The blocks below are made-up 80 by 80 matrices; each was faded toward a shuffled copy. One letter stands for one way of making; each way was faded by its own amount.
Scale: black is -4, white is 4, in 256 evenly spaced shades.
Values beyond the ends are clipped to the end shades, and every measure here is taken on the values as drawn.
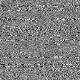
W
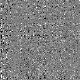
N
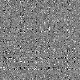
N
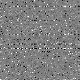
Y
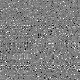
Y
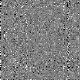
N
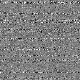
W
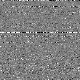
W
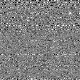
W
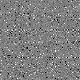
Y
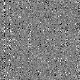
N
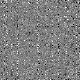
N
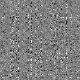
N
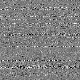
W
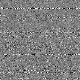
W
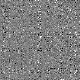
N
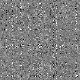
N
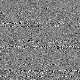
W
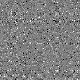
Y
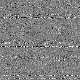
W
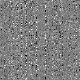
N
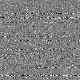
W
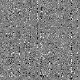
N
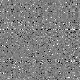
Y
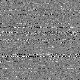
W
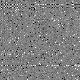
Y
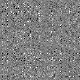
N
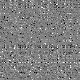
Y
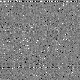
Y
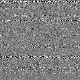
W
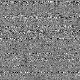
W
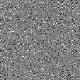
Y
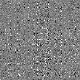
N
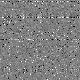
Y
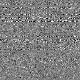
W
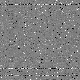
Y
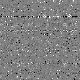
Y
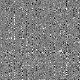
N
